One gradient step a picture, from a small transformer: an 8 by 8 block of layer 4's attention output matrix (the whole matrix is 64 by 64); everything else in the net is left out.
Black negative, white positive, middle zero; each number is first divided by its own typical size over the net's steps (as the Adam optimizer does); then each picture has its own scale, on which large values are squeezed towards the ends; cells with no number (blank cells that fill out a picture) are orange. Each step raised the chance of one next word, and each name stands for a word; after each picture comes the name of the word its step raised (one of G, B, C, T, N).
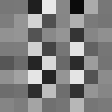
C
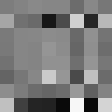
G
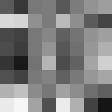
G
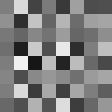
C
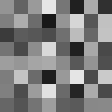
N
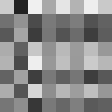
N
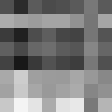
G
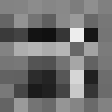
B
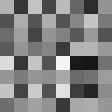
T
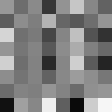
G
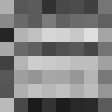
B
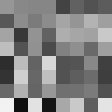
T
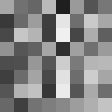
B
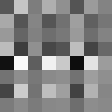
C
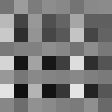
B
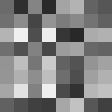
B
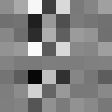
N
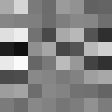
C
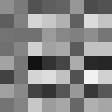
C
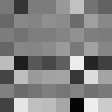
G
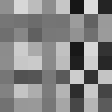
N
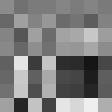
T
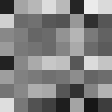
T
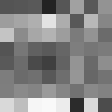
G
